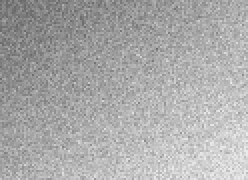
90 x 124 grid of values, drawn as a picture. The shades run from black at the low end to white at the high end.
Mirror symmetry: none. Slope: up to the bottom right. Stripes: none. Ninth with the highest average: bottom right. Ninth with the lowest average: top left. Odd rows or columns: none.
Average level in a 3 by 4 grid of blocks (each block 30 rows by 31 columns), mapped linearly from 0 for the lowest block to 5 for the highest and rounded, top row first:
0123
1234
2345
